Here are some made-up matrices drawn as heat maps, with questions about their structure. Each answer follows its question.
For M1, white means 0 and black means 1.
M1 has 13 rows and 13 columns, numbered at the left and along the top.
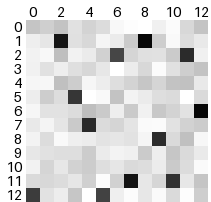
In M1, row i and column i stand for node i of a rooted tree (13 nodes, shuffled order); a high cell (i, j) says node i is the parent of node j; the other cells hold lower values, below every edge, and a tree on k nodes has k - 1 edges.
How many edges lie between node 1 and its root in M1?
0
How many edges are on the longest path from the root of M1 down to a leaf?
5
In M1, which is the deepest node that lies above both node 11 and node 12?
2
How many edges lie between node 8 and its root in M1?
1
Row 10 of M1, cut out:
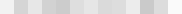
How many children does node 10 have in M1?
0
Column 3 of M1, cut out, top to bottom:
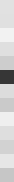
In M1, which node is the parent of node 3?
5
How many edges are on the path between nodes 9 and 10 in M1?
5
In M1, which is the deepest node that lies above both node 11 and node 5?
2
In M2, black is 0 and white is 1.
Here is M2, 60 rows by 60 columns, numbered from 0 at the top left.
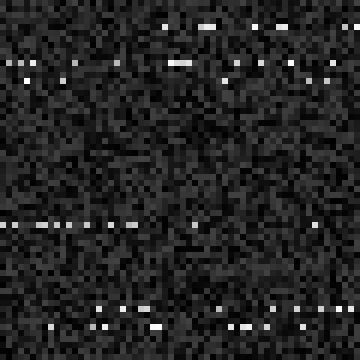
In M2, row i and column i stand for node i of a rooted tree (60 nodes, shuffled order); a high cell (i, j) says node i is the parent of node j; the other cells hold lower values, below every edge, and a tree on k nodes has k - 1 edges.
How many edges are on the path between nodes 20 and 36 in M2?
2
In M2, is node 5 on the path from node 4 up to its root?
no
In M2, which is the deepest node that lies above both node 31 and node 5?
10
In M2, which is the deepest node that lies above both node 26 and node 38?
54
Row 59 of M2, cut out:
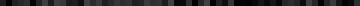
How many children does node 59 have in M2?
0
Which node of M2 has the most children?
10
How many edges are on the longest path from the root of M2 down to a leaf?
2
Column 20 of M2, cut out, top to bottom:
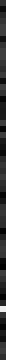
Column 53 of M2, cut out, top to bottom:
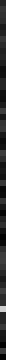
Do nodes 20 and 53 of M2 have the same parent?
yes
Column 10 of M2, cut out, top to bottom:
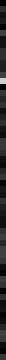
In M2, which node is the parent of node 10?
13
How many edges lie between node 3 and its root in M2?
2
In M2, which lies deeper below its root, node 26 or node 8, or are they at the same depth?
the same depth
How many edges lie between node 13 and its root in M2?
0
